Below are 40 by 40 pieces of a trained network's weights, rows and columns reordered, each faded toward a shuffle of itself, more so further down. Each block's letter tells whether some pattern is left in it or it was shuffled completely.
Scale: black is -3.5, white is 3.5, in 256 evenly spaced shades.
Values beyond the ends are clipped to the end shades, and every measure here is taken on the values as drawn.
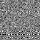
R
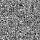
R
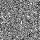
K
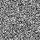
R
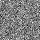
K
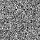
R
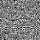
R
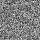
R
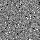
K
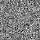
R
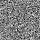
K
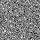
K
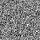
K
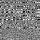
R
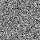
K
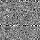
R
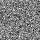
K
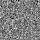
K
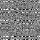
R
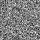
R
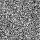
K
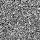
K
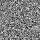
K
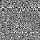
R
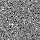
K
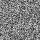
K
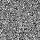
K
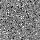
K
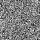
K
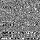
R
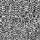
R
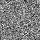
K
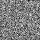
K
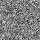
K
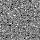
K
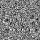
R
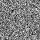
K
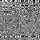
R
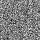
K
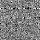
R
